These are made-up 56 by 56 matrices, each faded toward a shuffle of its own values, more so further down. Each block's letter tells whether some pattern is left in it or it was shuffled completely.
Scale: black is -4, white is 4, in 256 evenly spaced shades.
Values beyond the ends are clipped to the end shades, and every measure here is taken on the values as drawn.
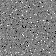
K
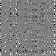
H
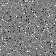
K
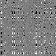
H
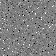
K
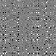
H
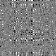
H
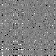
H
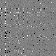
H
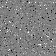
K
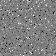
K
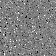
K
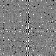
H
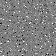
K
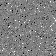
K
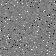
K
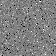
K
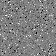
K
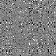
H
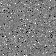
K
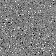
K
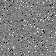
K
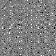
H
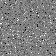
K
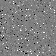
K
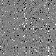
H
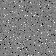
K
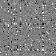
H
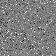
K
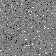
K
